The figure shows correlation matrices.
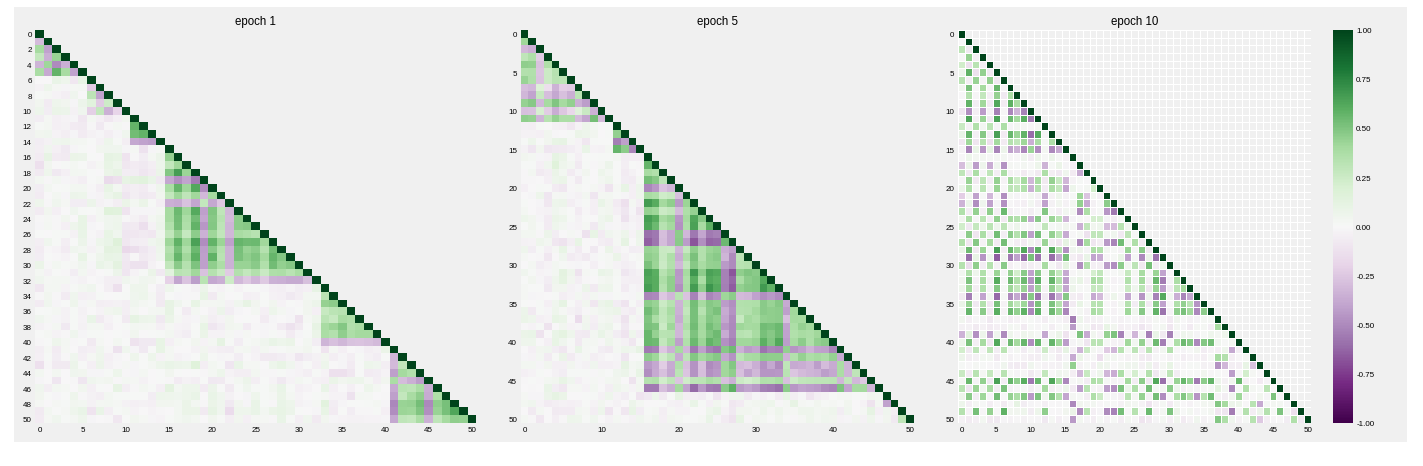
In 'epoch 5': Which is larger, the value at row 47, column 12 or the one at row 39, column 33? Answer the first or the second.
the second
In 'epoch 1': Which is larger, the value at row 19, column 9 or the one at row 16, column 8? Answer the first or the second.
the second
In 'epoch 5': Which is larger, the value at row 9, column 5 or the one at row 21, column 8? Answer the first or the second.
the first
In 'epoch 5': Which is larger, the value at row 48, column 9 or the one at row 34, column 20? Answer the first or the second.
the second
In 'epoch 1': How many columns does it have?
51
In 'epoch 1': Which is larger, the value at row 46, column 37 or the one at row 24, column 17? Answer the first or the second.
the second
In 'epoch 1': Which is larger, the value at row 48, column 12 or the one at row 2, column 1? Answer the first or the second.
the first
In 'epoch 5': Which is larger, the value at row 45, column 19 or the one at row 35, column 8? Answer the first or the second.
the first
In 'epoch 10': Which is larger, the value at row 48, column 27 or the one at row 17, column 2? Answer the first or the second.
the first
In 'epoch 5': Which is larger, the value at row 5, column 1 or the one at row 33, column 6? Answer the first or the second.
the first
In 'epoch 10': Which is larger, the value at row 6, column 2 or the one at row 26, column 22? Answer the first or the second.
the first
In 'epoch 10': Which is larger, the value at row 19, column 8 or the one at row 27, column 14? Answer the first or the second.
the first
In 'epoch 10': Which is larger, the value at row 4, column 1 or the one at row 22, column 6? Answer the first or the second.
the first
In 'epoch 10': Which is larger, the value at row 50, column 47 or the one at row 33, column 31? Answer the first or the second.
the second
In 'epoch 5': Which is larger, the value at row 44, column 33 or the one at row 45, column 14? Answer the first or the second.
the second
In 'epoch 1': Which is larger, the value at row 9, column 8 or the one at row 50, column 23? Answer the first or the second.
the first
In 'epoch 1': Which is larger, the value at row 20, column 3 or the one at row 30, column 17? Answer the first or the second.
the second
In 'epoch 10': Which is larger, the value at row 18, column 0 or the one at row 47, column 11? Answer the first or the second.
the second
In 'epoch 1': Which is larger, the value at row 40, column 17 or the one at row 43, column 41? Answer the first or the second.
the first
